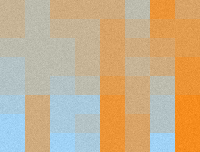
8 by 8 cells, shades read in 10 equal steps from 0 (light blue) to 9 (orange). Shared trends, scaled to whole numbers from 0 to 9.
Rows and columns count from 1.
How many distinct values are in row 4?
6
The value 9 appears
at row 6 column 8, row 7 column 8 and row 8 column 8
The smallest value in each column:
0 3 0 1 5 3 0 6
